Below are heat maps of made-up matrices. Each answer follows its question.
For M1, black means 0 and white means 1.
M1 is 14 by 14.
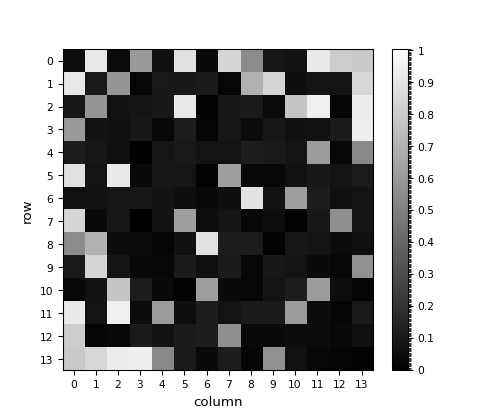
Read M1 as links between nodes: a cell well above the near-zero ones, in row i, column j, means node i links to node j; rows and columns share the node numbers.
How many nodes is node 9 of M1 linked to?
2
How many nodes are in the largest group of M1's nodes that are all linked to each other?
3
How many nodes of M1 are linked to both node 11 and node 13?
3
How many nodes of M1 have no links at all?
0
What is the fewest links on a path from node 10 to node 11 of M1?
1
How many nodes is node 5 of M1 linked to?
3
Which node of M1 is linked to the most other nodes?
node 0
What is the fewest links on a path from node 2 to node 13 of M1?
1
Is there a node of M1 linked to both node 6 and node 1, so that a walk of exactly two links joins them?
yes
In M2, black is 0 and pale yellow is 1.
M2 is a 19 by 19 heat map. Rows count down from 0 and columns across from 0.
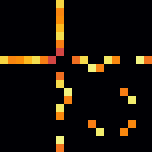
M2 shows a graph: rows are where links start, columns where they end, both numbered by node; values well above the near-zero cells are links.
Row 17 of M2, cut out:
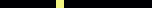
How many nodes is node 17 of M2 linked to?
1
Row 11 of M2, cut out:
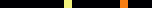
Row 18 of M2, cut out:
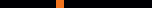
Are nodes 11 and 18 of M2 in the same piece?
no
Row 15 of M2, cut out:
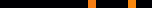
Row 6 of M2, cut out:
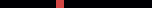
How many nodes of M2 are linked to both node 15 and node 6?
0
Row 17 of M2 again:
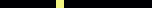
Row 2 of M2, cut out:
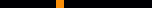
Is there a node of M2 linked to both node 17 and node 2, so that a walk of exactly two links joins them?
yes
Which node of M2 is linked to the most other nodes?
node 7
